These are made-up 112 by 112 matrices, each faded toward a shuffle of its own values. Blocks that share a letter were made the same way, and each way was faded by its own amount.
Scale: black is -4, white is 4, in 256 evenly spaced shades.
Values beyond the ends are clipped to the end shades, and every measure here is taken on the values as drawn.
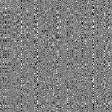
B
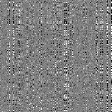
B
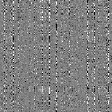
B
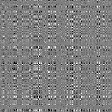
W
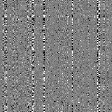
B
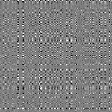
W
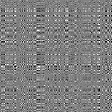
W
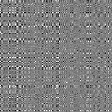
W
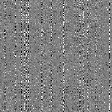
B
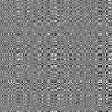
W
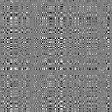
W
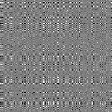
W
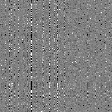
B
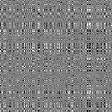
W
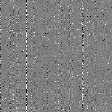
B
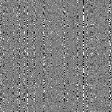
B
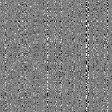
B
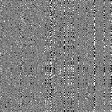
B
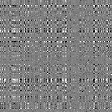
W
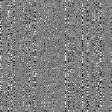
B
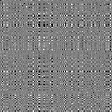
W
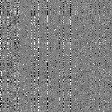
B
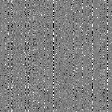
B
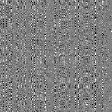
B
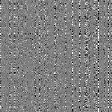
B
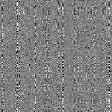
B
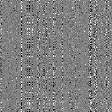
B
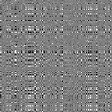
W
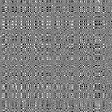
W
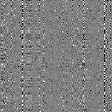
B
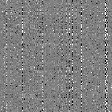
B
